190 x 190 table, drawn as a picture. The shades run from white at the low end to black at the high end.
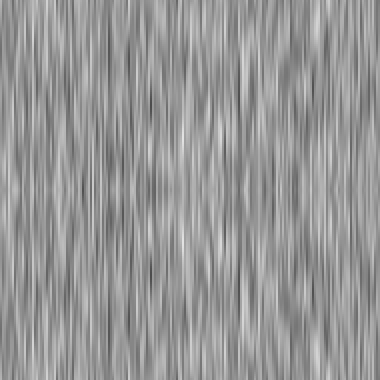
Histogram: bell-shaped. Grain: streaks running down. Slope: none. Mirror symmetry: top to bottom.
